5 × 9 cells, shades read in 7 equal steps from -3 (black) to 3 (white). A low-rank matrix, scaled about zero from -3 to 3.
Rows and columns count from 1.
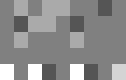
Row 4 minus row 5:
-3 0 -3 1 0 -3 1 0 -2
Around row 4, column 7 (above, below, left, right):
0 -1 0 0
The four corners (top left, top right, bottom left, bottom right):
0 0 3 2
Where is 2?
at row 5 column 9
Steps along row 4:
same same same same same same same same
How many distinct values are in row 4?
1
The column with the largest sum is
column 3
